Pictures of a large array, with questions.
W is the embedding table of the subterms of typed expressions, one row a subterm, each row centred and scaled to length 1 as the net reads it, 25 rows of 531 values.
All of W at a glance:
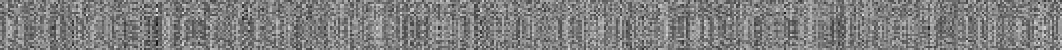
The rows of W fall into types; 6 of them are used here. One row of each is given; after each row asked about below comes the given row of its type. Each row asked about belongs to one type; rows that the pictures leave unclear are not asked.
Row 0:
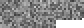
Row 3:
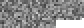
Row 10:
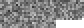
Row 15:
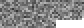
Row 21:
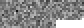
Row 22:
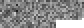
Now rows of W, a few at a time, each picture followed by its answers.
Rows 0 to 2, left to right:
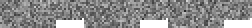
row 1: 22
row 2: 21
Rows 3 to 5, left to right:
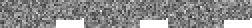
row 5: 3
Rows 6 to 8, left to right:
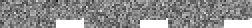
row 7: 0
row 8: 3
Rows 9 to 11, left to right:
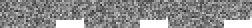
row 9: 15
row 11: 15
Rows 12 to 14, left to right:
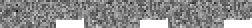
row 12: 22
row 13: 10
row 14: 10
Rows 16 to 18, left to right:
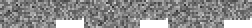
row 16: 10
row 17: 21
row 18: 10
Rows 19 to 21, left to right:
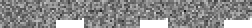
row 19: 22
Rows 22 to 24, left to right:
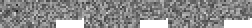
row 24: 3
